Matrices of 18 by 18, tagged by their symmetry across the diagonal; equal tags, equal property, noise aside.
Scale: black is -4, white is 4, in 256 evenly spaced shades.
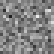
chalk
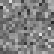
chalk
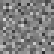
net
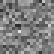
chalk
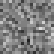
net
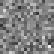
chalk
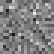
net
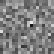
chalk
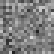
net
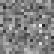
chalk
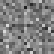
net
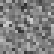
net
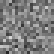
chalk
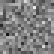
net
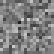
net
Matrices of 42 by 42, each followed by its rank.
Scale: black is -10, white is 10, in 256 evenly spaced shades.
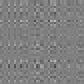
two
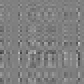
two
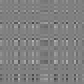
one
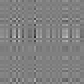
one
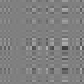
one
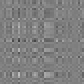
two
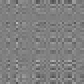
two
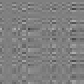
two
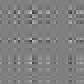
one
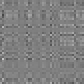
two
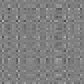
two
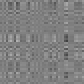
two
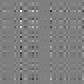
one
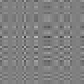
one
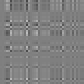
one
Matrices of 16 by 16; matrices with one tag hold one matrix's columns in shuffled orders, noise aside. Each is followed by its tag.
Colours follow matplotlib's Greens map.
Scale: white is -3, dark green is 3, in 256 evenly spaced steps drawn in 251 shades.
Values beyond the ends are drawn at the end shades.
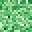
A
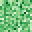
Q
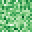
A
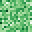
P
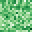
A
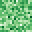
A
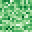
A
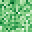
Q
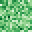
A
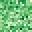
A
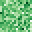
Q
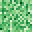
Q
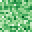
A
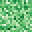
A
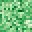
P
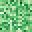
Q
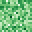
A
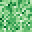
Q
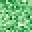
A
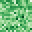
A
